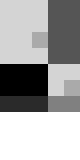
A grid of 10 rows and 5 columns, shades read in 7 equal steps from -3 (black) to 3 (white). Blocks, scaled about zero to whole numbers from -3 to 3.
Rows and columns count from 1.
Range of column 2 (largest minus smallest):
6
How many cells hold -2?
3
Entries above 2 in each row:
0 0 0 0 0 0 0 5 5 5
